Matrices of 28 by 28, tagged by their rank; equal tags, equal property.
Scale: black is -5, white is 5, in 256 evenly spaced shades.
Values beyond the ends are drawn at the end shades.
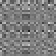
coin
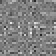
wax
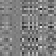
coin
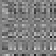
coin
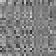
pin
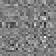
wax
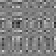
coin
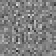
wax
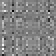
pin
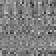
wax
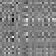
pin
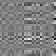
coin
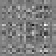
pin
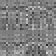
pin
